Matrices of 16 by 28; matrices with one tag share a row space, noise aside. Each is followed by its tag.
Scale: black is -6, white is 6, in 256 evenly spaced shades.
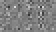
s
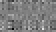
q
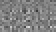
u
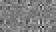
s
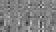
s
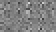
s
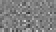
u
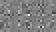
s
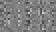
s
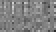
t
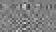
u
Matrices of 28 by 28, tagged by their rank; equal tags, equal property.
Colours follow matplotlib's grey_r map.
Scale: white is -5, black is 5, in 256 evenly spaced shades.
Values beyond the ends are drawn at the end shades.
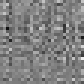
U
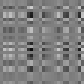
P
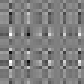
P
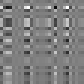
P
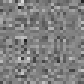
U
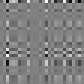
P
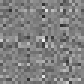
U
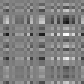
P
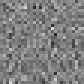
U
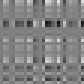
P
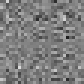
U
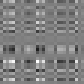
P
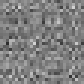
U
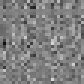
U
